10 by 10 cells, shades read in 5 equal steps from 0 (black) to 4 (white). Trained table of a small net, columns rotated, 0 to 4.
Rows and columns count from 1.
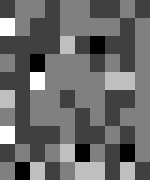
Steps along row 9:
up down up up down up down down up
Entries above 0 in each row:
10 10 9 9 10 10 10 10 8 9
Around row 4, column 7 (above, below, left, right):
0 2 2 2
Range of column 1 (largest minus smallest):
3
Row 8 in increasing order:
1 1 1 1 1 1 2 2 2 4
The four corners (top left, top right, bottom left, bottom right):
1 1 2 1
